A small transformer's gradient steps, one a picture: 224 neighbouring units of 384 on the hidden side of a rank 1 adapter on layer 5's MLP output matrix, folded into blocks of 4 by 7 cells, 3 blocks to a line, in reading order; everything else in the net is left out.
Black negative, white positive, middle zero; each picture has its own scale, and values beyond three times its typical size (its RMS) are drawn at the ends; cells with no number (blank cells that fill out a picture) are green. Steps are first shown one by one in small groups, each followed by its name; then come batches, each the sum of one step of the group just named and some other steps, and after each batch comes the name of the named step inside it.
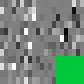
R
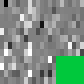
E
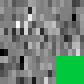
R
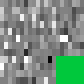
R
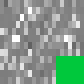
E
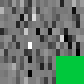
R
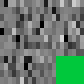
E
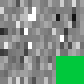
R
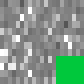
E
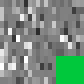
R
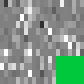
E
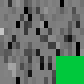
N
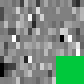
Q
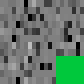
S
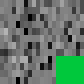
S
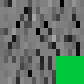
N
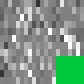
Q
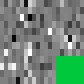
S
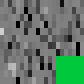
N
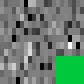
S
